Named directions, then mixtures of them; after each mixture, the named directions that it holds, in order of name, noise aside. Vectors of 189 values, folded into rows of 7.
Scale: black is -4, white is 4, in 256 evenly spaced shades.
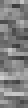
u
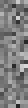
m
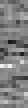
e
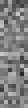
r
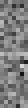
m, r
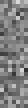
m, r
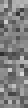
r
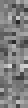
e, m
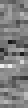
e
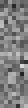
m, r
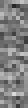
m, u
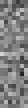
r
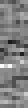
e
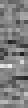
e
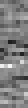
e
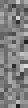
m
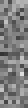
r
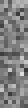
r
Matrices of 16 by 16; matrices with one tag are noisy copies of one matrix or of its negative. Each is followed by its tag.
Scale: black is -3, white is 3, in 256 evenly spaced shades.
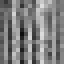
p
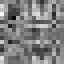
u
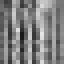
p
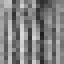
p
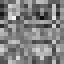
u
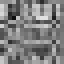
u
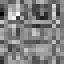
u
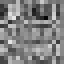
u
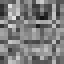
u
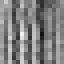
p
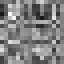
u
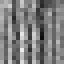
p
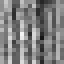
p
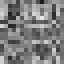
u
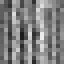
p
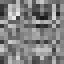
u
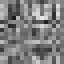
u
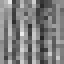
p
